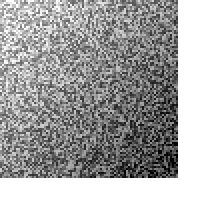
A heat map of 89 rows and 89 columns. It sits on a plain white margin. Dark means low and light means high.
The field climbs toward the top left. The bottom right is the ninth with the lowest average. The top left is the ninth with the highest average. The grain is fine, like static. No row or column stands out. Neither half mirrors the other.
